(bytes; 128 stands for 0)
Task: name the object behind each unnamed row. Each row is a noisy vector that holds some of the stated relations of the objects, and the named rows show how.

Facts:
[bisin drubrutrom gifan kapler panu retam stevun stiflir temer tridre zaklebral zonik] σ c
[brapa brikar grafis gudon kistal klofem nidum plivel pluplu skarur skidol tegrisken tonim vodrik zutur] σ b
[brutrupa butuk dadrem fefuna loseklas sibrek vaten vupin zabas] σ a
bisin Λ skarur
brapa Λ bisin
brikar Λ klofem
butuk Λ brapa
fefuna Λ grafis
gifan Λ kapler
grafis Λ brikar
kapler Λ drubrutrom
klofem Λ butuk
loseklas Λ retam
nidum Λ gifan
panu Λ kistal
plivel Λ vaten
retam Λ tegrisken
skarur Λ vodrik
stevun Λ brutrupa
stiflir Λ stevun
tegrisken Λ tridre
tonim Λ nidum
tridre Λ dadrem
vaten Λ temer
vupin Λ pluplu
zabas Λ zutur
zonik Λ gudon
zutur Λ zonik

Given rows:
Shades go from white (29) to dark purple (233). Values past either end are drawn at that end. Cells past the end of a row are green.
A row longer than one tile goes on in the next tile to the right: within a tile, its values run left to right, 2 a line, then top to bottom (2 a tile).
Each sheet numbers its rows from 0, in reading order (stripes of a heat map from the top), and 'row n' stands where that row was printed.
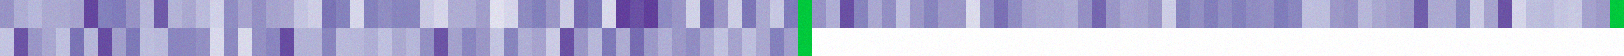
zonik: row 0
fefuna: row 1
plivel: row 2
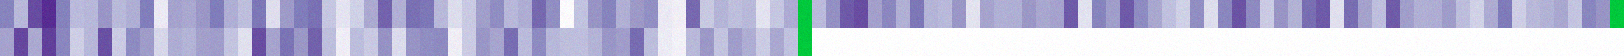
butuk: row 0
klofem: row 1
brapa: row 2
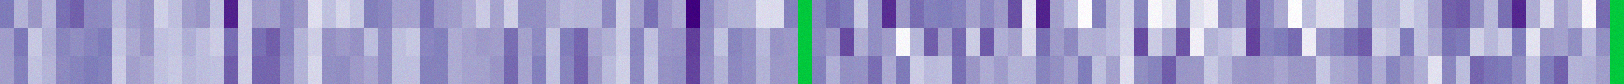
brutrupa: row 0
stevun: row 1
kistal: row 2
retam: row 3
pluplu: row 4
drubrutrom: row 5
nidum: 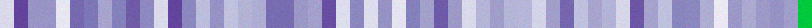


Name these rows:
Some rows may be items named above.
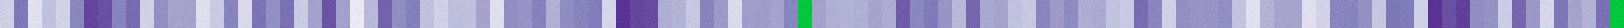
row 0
zutur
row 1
zonik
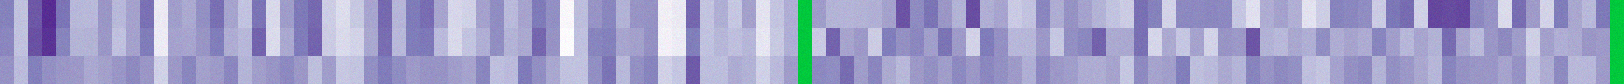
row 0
butuk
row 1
zonik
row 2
butuk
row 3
tonim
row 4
vupin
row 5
panu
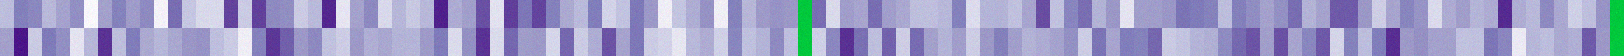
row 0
tegrisken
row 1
dadrem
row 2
skarur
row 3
brikar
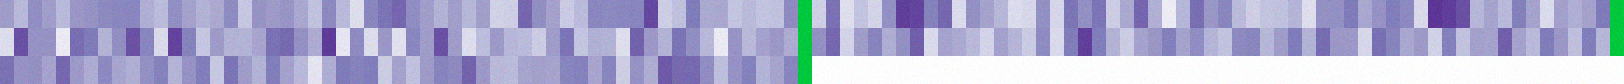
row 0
zabas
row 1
zutur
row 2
nidum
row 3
vodrik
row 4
temer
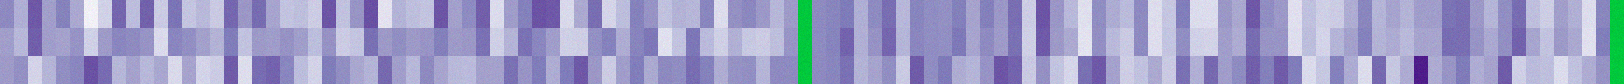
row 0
tridre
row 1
stiflir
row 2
loseklas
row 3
stiflir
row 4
gudon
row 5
vaten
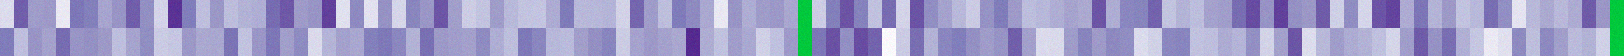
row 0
nidum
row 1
grafis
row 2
sibrek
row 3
bisin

